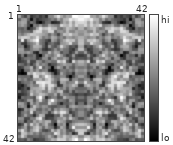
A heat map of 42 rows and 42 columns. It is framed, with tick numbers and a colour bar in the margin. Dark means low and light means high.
Ninth with the highest average: top middle. Slope: none. Histogram: bell-shaped. Mirror symmetry: left to right.
